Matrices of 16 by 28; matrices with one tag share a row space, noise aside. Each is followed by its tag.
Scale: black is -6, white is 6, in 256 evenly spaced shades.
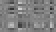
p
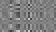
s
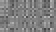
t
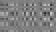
t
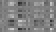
p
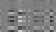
p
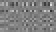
t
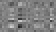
p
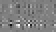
s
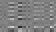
p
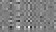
s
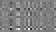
s
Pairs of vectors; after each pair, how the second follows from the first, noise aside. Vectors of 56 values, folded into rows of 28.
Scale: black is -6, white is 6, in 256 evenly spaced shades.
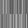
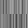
negated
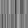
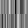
scaled up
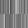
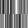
scaled up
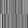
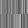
wrapped around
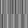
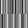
scaled up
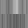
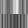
scaled up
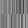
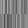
reversed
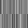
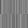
shrunk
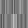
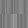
shrunk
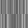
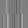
partly zeroed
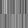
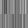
negated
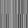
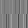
partly zeroed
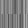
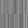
shrunk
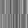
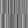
reversed
